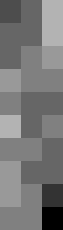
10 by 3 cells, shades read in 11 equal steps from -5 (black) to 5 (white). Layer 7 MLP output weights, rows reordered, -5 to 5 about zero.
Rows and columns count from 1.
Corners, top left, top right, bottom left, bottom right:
-2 2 0 -5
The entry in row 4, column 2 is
0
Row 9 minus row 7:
1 0 -2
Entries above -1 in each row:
1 1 2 3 1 2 2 1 2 2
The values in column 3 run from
-5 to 2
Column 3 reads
2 2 1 0 -1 0 -1 -1 -3 -5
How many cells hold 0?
10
